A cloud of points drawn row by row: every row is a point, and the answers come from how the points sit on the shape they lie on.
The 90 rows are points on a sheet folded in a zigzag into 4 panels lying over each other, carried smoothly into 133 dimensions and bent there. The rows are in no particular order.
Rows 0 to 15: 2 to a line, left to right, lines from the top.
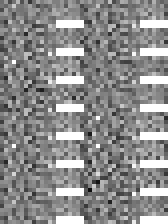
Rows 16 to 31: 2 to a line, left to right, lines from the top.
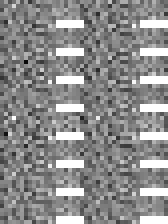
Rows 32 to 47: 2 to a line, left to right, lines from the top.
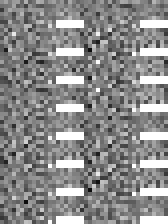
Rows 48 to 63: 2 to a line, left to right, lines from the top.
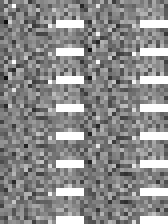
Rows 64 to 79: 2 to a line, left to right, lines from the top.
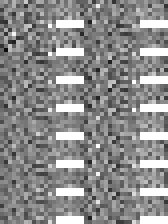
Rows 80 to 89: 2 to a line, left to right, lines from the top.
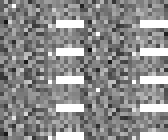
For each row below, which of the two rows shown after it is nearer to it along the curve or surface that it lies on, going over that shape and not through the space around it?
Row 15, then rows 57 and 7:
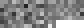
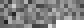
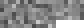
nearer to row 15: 57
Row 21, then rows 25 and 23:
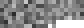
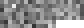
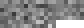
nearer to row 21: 23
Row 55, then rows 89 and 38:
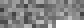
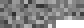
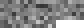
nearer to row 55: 38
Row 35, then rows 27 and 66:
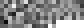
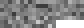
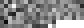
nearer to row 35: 66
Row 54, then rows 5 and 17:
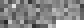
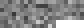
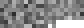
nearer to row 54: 5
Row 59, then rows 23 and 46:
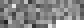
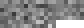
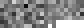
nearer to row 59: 23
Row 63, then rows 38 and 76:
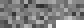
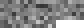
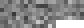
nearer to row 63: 38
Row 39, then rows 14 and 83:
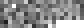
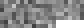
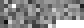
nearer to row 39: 83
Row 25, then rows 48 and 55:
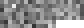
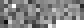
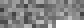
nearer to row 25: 48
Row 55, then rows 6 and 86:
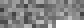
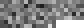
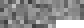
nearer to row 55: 86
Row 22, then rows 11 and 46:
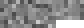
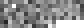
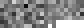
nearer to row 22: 11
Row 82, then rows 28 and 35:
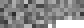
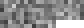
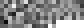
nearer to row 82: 35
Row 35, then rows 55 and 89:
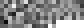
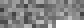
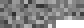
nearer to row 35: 89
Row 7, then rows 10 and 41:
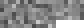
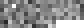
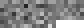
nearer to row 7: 10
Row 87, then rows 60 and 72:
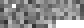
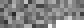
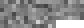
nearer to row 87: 72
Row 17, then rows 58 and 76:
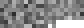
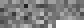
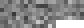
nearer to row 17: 58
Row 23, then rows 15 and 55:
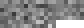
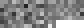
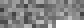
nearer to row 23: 55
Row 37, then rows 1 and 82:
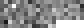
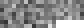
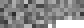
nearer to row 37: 1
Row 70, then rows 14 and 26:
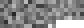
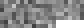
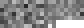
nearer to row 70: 26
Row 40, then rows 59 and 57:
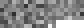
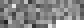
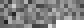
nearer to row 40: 57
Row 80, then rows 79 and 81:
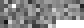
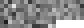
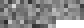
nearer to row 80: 81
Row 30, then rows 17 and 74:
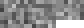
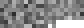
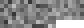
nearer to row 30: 74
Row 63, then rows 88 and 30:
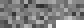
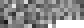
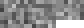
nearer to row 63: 88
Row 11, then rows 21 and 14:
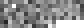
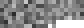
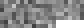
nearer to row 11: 14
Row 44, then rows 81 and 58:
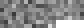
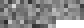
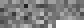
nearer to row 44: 58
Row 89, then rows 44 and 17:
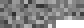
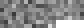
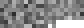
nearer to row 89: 17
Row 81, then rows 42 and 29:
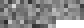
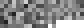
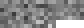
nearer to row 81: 29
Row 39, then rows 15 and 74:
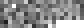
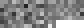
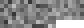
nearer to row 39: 74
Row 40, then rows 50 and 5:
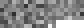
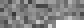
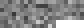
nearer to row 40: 5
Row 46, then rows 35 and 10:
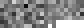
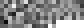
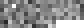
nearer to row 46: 35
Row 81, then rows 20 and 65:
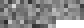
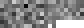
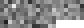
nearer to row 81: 65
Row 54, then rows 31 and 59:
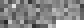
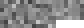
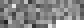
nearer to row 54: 31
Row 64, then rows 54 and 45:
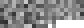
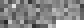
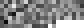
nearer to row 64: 45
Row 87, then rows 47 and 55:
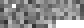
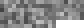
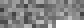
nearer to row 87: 47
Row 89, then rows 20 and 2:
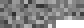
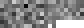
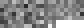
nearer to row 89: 2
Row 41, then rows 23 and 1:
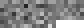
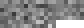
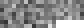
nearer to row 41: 23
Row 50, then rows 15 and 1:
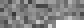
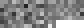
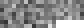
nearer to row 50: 1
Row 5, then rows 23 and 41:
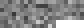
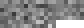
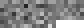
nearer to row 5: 23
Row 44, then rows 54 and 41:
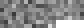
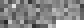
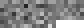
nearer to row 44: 41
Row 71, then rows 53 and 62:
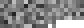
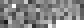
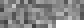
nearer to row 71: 53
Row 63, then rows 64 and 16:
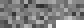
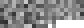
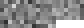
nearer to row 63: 64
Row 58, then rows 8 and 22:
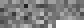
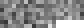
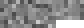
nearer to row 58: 8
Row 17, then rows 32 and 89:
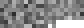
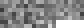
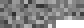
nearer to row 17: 89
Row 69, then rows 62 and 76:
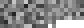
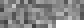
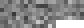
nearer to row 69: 76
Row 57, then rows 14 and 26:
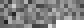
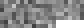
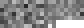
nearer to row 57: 26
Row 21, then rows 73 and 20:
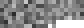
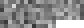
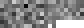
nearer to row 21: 20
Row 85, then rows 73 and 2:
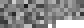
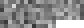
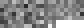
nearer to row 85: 2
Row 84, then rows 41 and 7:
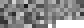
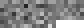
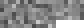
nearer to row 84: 41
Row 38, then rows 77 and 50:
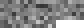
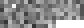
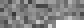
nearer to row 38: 50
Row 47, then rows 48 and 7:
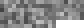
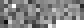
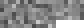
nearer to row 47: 7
